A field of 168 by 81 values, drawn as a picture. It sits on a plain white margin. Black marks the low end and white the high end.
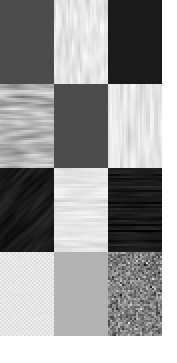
It is made of 4 by 3 panels. Panel 1,1: low, flat. Panel 1,2: very high, streaked downward, faint in contrast. Panel 1,3: very low, flat. Panel 2,1: high, streaked across. Panel 2,2: low, flat. Panel 2,3: very high, streaked downward, faint in contrast. Panel 3,1: very low, slanting up to the right, faint in contrast. Panel 3,2: very high, streaked across, faint in contrast. Panel 3,3: very low, streaked across, faint in contrast. Panel 4,1: very high, checkered, faint in contrast. Panel 4,2: high, flat. Panel 4,3: middling, fine-grained, strong in contrast.
